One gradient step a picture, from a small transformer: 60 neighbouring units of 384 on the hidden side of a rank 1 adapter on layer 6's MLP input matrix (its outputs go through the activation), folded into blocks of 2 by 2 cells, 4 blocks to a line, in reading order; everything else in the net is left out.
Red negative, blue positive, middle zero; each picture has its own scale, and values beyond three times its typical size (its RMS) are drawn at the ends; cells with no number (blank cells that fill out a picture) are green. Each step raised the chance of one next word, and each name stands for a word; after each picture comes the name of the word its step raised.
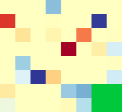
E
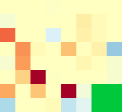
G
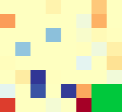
G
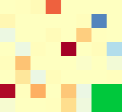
E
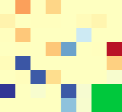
G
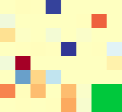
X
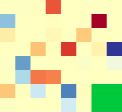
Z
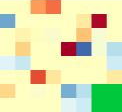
Z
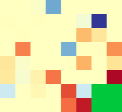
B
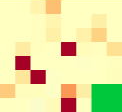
G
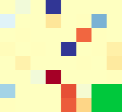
B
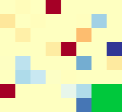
E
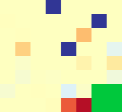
B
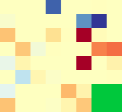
B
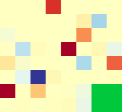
E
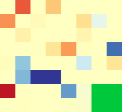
E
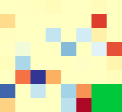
G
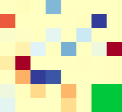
Z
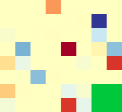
E
